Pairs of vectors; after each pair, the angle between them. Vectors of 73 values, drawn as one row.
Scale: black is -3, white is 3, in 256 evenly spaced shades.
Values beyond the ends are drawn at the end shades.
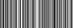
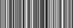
orthogonal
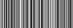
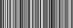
nearly opposite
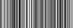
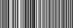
partly opposed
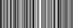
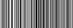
partly opposed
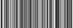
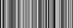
nearly opposite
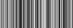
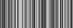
nearly opposite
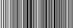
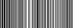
nearly opposite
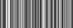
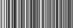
partly opposed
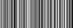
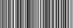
nearly opposite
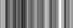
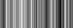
nearly opposite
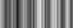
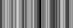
nearly opposite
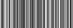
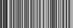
orthogonal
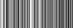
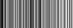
nearly opposite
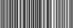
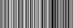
nearly opposite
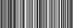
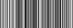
nearly opposite
